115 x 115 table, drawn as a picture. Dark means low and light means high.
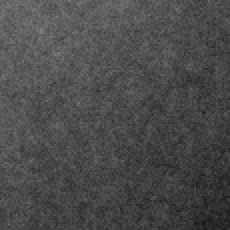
The bottom right is the ninth with the lowest average. The values follow a bell shape. There is an overall slope up to the top left. The halves do not mirror each other. The top left is the ninth with the highest average. On average the colour sits 30% of the way up the scale. No regular stripes run through it.
